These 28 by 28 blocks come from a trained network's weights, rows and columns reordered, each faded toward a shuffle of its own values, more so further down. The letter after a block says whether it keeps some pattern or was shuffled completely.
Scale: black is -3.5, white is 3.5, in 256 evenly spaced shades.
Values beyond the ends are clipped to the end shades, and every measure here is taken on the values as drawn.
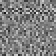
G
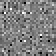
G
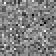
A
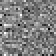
G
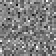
A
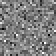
A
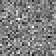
G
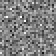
A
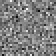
A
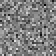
A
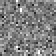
A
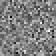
A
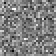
G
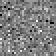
G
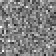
A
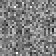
G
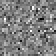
G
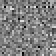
G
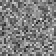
A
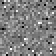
A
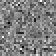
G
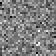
A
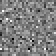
G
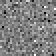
A
